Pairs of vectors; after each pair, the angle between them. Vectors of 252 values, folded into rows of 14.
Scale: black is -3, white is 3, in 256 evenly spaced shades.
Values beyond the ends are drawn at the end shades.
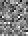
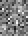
orthogonal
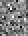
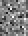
nearly parallel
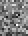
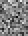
partly aligned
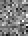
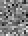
nearly opposite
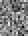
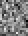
orthogonal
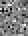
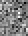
partly aligned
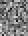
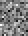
partly aligned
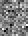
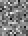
orthogonal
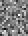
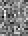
orthogonal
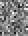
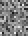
nearly opposite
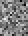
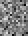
nearly parallel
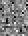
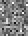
nearly opposite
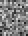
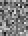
nearly opposite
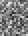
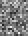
partly aligned
